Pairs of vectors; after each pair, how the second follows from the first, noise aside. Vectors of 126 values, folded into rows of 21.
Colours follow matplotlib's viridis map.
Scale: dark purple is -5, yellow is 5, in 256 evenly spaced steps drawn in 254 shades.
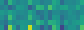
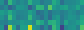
copied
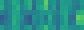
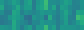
shrunk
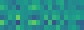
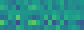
copied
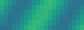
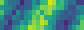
scaled up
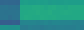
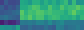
scaled up
